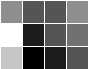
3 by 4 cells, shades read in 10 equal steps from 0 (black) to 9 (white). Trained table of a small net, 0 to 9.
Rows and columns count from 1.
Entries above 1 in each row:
4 3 2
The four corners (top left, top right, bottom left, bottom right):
5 5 7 3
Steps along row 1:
down same up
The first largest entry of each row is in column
1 1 1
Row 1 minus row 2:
-4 2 0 1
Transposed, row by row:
5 9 7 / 3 1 0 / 3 3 1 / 5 4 3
